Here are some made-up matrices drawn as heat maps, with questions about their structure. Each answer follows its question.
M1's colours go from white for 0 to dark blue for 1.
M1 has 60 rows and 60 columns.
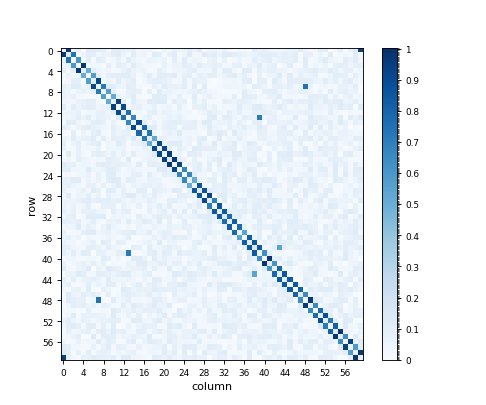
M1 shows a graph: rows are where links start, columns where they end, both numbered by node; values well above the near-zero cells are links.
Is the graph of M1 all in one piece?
yes
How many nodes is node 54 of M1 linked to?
2
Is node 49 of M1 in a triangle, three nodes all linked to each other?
no
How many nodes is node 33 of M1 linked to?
2
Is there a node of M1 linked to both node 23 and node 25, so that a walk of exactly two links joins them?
yes
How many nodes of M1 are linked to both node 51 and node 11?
0
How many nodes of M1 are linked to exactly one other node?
0
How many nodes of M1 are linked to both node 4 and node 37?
0
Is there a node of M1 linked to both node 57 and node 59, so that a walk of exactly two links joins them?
yes
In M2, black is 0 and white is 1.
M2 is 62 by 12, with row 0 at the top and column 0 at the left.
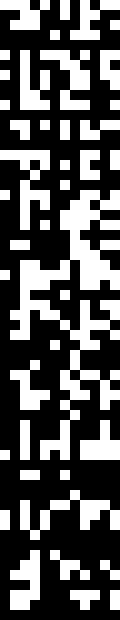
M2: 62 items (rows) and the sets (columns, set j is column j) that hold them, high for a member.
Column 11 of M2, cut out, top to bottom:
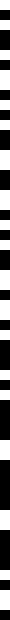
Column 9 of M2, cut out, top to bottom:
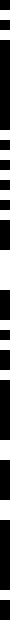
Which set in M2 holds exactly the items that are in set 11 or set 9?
8
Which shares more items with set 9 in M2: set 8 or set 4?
set 8
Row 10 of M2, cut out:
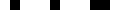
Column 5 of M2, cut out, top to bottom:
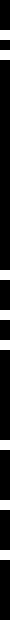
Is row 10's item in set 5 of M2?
no
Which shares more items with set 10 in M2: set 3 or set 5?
set 3
